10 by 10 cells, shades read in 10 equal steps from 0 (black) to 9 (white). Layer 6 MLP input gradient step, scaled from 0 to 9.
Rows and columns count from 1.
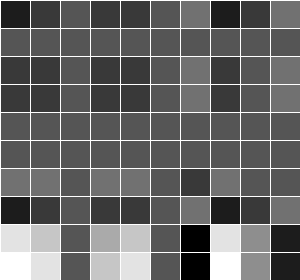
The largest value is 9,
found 2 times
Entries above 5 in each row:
0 0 0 0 0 0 0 0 5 5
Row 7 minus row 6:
1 1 0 1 1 0 -1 1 0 0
